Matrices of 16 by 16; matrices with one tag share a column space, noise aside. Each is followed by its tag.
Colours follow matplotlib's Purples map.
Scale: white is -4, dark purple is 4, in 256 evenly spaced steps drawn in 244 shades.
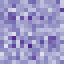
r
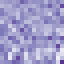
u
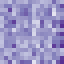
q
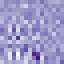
u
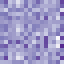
r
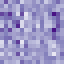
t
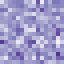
r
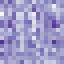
t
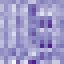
q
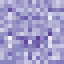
r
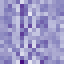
q
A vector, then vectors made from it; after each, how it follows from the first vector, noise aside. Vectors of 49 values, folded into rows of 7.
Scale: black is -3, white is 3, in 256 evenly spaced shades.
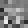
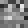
reversed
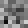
negated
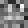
reversed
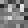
reversed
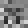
negated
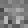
shrunk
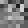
reversed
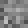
shrunk
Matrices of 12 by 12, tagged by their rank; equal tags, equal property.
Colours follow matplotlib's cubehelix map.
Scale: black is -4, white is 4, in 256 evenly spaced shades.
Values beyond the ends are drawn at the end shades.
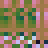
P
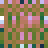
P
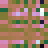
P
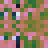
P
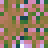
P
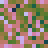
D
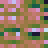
P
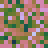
D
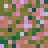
D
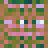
P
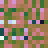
P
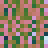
P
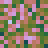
D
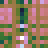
P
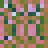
P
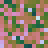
D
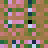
P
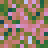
D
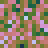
D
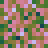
D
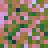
D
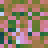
P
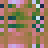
P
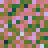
D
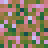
D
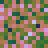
D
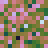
D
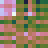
P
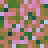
D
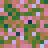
D
